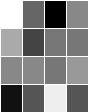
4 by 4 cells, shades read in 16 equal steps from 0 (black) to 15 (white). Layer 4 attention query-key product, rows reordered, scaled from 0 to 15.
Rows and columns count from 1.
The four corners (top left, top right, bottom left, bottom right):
15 8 1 5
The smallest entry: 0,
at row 1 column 3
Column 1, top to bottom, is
15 10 8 1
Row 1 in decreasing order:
15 8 6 0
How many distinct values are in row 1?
4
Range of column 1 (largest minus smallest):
14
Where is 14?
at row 4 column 3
